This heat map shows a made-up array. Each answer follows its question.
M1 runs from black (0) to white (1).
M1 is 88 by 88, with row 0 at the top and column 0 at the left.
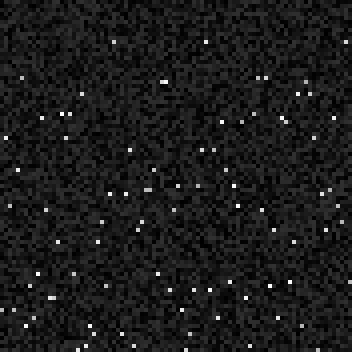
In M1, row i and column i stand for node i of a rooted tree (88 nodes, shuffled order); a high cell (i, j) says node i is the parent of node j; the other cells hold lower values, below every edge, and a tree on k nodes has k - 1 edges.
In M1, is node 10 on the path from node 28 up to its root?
yes
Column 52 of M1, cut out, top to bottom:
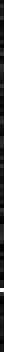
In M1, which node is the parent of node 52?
72
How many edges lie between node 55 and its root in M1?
3
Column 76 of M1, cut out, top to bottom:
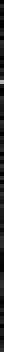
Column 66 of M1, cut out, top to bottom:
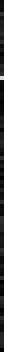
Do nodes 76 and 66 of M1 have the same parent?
no
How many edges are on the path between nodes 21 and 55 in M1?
6
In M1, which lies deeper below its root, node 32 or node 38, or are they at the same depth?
the same depth
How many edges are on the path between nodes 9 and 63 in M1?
7
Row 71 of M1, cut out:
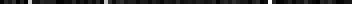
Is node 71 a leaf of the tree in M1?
no
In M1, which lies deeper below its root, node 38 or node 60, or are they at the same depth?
node 38
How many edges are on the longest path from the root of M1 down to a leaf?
4
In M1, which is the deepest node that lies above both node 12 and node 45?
23
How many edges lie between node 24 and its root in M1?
4
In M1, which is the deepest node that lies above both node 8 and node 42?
70
